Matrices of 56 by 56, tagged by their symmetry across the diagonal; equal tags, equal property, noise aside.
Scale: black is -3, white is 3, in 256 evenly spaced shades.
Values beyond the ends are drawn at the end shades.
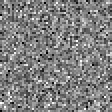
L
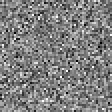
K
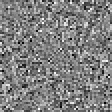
K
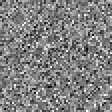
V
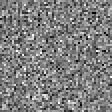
L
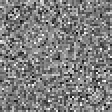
V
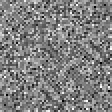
V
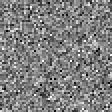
K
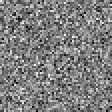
V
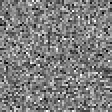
L
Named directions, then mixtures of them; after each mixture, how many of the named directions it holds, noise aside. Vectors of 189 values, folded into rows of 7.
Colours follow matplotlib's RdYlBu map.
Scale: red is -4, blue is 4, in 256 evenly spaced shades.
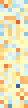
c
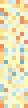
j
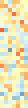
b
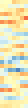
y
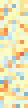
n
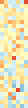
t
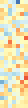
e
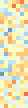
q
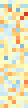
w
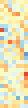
three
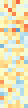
three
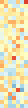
one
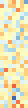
three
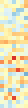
two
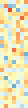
three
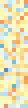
three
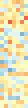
three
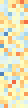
one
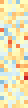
two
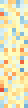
one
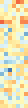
three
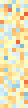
one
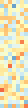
two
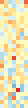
one
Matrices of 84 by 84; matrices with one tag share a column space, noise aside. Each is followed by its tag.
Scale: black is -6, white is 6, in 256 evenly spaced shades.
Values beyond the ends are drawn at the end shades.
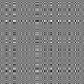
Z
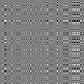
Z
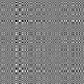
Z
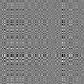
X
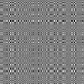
Z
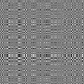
X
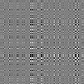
X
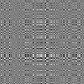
X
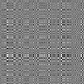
X
